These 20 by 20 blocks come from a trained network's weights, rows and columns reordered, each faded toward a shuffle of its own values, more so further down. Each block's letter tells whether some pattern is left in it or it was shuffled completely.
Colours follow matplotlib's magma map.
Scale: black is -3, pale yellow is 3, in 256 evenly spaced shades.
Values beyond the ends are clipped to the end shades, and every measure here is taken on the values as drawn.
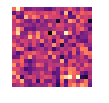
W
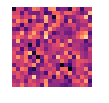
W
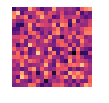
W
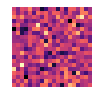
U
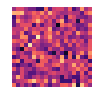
U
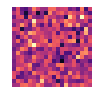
U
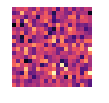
W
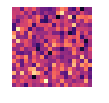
U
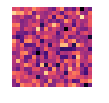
U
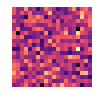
W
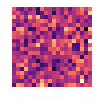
W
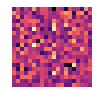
W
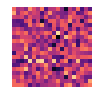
W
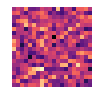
W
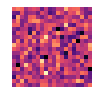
U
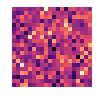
U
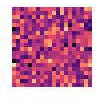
W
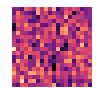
W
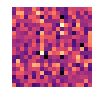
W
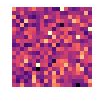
U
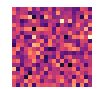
U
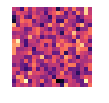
W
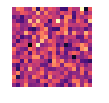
U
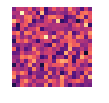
U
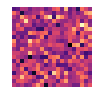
U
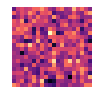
W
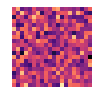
W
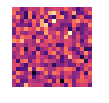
U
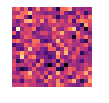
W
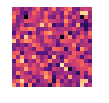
U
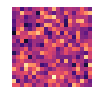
W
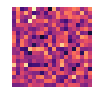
W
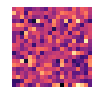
W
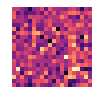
W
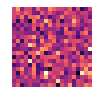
W
